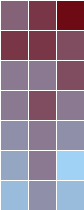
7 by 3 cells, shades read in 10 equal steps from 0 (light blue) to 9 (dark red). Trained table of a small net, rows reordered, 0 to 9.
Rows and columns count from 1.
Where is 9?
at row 1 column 3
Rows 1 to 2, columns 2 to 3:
7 9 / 7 6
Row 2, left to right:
7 7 6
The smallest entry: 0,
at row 6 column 3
